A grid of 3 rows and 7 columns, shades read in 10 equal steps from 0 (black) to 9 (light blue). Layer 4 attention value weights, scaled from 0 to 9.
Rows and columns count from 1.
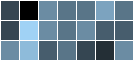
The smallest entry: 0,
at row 1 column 2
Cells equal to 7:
1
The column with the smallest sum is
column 1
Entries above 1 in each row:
6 7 7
